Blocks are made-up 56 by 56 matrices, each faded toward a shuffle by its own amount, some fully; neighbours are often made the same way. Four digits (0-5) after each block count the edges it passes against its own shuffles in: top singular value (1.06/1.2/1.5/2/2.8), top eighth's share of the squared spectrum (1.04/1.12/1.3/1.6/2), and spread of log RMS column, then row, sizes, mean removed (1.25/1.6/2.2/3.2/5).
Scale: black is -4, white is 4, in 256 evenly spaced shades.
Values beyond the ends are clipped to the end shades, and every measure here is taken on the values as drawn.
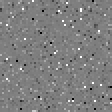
0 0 0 0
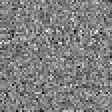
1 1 0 2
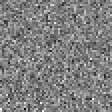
0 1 0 1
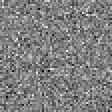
0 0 0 1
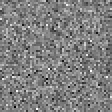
0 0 0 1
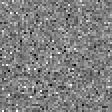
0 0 0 0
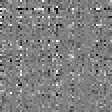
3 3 3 3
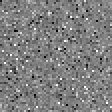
0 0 0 0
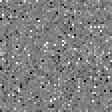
0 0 0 0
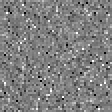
1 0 0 0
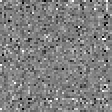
1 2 2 2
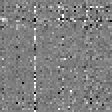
3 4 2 2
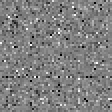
1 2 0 2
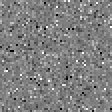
0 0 0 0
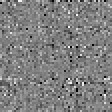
2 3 2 2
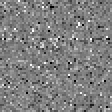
2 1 1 1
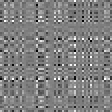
5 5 4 4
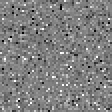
2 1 0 0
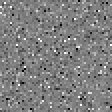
1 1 0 0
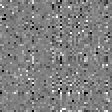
4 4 2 1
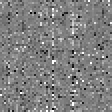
3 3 2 0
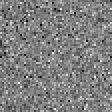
0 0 0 0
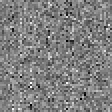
2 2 2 0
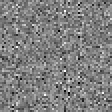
2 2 2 0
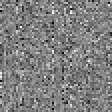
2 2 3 0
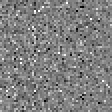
1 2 1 0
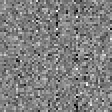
3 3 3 1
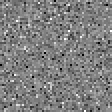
0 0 0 0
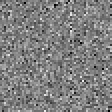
2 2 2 0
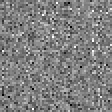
2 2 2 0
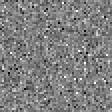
1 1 0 0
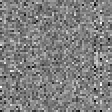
2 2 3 0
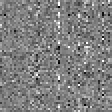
3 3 3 0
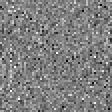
1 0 1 0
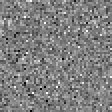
0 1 0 0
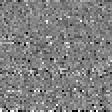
2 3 0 3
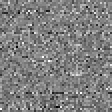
1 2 0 2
